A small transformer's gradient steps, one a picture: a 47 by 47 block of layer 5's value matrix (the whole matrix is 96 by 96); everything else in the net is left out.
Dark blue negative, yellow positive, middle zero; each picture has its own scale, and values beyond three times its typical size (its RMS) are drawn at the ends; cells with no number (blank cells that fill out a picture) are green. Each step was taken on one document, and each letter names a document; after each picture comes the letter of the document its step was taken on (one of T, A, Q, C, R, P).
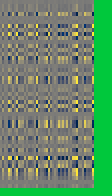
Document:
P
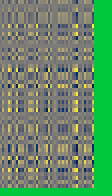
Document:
P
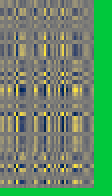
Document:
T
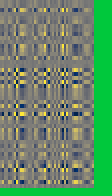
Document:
T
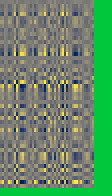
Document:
T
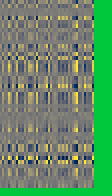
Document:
P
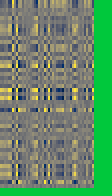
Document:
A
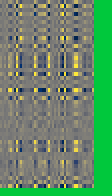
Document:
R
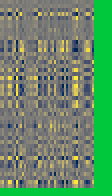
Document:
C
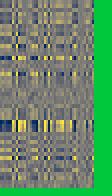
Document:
A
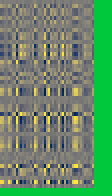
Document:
T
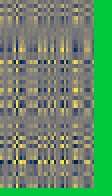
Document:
C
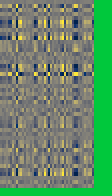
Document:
R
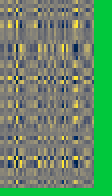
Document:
C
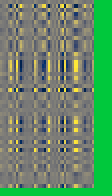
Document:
R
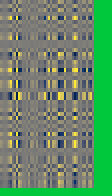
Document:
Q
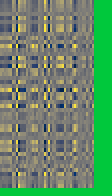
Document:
A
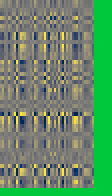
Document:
T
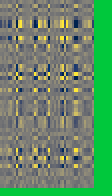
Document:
R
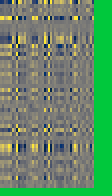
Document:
A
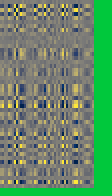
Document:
C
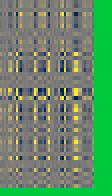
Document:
R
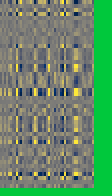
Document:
R
